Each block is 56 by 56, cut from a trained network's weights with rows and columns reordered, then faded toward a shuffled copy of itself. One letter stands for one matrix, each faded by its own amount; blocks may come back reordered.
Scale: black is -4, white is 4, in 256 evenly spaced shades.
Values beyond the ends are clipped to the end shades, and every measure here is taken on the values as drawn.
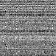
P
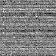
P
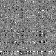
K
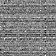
P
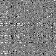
K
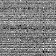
P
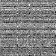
P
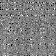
K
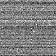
P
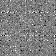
K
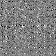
K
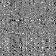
K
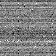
P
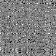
K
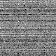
P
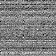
P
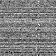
P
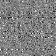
K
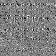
K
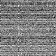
P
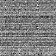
P
